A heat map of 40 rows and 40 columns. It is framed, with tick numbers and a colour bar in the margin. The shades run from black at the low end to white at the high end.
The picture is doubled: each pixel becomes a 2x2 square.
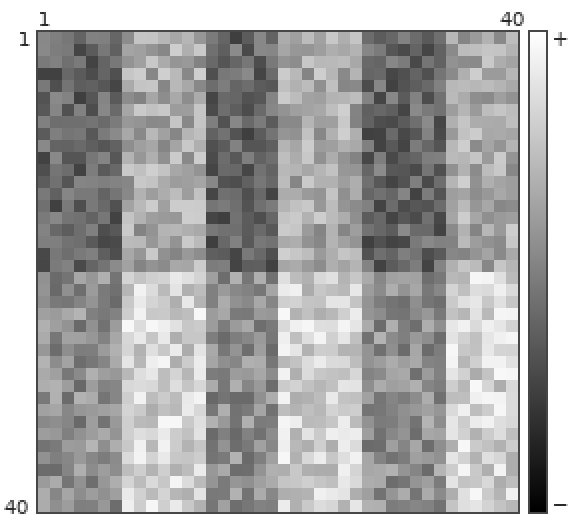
Average level on the scale: 60%. Stripes: upright, repeating 3 times. Seam: horizontal, 50% of the way down, the bottom part higher.
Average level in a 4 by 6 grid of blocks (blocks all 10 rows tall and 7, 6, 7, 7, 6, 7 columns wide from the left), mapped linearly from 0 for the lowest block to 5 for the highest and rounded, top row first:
031303 | 031303 | 252525 | 252525
